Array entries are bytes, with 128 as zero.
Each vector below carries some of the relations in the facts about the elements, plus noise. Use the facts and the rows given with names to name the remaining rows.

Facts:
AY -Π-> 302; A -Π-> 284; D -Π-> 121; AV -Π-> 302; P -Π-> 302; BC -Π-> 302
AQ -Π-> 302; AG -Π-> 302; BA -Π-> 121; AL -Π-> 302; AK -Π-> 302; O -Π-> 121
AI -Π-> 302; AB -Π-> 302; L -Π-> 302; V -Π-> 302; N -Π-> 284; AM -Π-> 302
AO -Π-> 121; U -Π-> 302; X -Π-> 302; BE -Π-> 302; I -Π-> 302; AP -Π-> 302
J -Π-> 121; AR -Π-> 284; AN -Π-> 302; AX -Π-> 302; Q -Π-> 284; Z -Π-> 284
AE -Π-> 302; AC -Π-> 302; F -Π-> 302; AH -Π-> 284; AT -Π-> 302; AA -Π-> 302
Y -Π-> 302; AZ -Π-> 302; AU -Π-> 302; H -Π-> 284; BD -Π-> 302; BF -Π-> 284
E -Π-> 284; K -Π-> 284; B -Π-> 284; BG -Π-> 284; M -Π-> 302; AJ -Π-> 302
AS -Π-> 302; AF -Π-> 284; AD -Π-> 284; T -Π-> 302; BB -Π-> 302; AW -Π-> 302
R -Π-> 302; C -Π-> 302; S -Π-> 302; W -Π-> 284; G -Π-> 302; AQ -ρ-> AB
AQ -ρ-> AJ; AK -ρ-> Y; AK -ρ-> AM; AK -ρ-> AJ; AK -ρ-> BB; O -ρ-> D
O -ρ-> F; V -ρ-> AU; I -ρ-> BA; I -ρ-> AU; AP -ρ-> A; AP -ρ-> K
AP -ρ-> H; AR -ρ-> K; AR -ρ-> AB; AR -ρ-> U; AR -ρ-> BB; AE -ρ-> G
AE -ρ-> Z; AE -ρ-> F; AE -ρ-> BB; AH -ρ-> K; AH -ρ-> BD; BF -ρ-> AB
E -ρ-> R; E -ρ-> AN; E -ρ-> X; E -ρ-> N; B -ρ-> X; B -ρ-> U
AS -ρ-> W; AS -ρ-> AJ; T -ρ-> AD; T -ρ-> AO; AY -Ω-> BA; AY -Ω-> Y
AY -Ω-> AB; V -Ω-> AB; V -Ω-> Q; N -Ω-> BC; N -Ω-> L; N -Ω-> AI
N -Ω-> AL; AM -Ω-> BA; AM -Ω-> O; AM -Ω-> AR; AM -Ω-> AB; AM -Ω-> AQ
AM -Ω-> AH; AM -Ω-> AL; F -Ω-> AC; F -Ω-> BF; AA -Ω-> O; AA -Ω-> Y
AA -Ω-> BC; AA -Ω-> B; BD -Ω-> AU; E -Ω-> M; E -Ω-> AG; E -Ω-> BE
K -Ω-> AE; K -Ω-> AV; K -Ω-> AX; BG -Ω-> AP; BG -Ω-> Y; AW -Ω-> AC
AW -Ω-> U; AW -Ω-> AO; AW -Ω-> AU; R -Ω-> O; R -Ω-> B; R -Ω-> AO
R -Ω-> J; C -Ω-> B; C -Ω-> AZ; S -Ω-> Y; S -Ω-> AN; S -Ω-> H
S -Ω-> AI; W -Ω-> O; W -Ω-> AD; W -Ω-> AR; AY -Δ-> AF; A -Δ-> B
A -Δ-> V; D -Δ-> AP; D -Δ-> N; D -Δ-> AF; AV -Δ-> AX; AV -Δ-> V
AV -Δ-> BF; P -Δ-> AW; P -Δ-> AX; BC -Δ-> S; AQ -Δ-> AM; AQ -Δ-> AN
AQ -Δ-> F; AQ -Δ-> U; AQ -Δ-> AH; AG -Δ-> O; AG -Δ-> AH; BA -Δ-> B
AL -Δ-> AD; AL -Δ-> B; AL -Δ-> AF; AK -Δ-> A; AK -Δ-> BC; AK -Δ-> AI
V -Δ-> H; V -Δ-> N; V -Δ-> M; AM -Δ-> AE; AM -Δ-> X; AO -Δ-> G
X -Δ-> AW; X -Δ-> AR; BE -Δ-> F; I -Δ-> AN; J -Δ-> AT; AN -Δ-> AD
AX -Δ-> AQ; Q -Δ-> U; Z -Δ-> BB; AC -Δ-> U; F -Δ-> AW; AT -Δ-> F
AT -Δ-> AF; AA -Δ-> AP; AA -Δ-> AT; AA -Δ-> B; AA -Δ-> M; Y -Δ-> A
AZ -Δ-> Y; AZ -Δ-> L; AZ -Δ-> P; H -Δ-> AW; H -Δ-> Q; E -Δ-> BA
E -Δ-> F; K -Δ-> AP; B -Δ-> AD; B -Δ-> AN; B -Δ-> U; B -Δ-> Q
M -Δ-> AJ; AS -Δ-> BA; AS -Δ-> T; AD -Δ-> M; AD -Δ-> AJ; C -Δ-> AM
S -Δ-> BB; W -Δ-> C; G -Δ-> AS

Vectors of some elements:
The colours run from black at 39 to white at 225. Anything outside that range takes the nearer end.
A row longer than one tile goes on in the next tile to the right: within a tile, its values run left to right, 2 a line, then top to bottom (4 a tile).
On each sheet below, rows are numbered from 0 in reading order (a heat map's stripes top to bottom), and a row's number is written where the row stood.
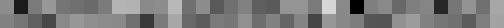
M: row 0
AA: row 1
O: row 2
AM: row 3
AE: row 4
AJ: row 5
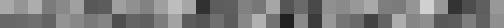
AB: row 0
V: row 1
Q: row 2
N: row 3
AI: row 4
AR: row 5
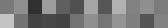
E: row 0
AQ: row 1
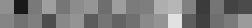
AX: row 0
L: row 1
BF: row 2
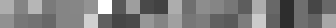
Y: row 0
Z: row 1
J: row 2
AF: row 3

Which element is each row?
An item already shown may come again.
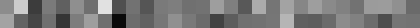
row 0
W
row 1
BG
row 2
D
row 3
AL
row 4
AZ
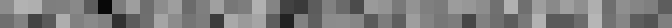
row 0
BC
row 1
F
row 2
AU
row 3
AH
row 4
C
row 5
AZ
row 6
AL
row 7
J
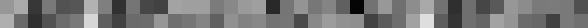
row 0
A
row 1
BF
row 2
AB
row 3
AX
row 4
F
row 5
AF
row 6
AO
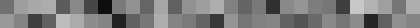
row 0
BB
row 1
AW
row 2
AK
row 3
AT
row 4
S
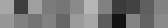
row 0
AN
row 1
AH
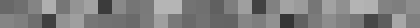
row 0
BD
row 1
AP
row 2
BA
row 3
R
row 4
BC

